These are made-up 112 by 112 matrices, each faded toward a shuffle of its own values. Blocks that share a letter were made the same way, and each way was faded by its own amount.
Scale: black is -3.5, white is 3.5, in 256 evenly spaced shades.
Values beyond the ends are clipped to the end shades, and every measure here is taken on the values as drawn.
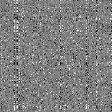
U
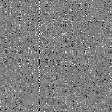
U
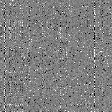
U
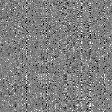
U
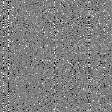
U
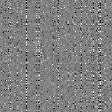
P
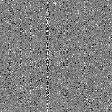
U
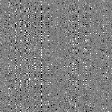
P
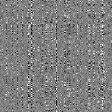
P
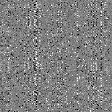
U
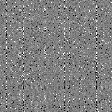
U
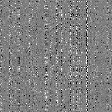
P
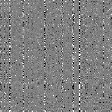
P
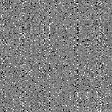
U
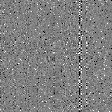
U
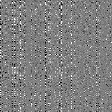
P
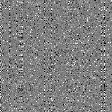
U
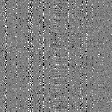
P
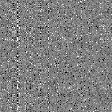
U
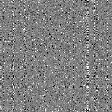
U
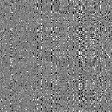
P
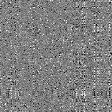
U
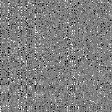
U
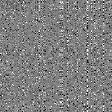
U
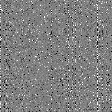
U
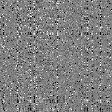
U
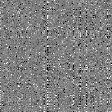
U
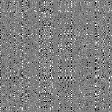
P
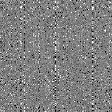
U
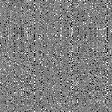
U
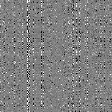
P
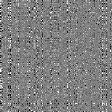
P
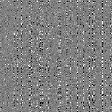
P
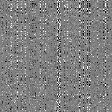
P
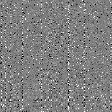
U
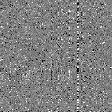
U
